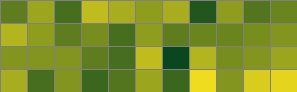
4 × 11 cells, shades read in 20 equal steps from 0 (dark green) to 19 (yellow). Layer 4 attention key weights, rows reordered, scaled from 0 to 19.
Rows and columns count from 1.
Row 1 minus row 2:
-7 1 -2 6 8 0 6 -6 3 -3 -2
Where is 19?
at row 4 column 8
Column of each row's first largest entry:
4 1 6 8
